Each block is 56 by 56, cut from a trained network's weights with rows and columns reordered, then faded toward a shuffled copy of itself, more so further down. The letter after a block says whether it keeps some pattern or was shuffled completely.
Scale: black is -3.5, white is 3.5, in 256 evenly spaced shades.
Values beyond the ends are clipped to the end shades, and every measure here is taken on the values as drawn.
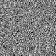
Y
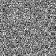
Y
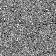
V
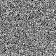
V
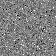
V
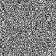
Y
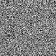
Y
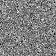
V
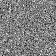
V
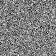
V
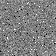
V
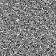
Y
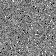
V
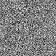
Y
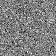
V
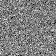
V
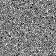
V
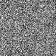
Y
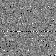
Y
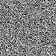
Y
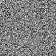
Y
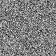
V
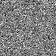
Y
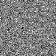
Y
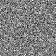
Y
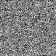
Y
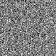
Y
